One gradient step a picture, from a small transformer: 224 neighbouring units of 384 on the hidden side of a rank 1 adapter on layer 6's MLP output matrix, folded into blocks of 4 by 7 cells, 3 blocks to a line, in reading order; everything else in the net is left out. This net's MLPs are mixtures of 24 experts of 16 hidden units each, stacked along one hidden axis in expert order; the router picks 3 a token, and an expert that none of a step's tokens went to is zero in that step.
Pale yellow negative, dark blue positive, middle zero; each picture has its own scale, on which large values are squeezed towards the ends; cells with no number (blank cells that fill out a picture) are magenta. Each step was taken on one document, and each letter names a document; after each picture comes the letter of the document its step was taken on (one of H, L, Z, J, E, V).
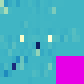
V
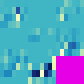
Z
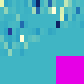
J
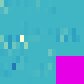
V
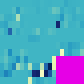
Z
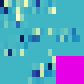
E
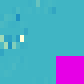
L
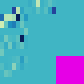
L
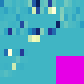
J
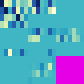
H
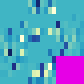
V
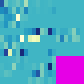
E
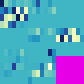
H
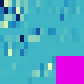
H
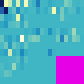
E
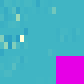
L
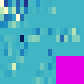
E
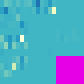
L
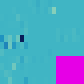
L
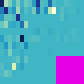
H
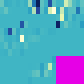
J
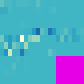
V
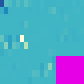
V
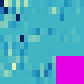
E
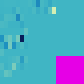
L
